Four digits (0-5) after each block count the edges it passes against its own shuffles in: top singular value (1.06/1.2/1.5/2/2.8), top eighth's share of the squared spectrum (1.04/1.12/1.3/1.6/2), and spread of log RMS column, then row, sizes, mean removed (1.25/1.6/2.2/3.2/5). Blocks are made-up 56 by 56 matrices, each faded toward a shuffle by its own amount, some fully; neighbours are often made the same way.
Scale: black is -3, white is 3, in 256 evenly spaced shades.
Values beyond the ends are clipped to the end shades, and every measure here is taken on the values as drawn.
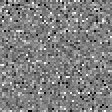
1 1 0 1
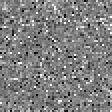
0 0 0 1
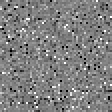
0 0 0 1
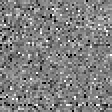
1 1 0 2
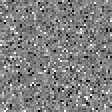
0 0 0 0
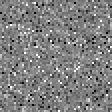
0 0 0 0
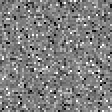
0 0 0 0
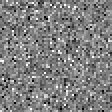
1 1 0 0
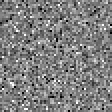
0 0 0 0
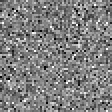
0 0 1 0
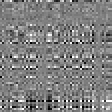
5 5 3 4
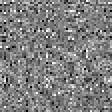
4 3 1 2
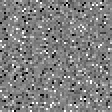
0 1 0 0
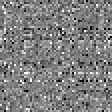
4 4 2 2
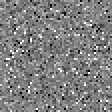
1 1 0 0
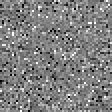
1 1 0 0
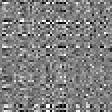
5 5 3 3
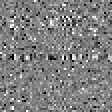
4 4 2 2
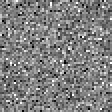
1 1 0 0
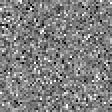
0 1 0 0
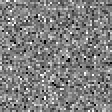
2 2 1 0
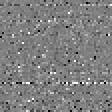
3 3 0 2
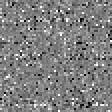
1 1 0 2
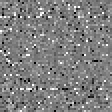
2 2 0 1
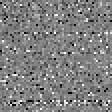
2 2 0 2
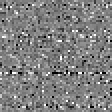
2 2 0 3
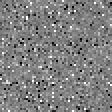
0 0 0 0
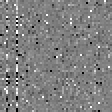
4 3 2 0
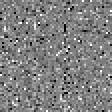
2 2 0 0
